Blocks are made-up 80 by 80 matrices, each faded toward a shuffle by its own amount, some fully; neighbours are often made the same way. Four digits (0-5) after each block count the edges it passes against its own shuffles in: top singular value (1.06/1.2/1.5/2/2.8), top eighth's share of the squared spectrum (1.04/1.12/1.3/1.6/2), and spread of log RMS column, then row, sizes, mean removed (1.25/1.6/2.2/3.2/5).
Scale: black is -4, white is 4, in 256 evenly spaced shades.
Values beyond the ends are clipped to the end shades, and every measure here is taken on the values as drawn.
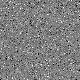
0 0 0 0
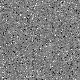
0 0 1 0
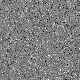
0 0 0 0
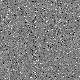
1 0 0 0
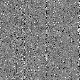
2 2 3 0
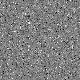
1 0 0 0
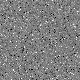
0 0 0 0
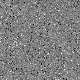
0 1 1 0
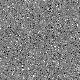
0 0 1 0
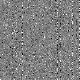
2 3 3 0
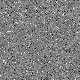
0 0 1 0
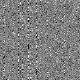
2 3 3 0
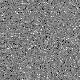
3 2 0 1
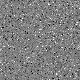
1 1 0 0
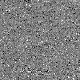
3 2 0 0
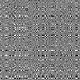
5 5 3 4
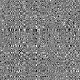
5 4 3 3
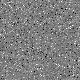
1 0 0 0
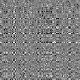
5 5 3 3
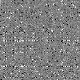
4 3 2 2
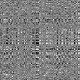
5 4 3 3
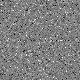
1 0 0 1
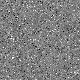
0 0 0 0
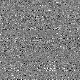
1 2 0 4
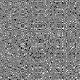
4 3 2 2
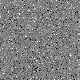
3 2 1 0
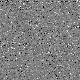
2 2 0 1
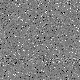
1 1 0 0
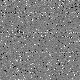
2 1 0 1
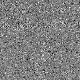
0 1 0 2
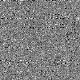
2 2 0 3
